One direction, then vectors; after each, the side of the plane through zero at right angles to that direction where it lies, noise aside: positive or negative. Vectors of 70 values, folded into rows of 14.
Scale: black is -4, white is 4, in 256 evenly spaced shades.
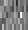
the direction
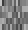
negative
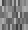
negative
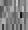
negative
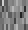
negative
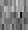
negative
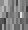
positive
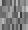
negative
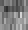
positive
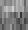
negative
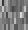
positive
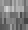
negative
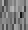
negative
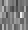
positive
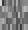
negative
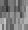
negative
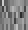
negative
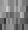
positive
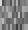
negative
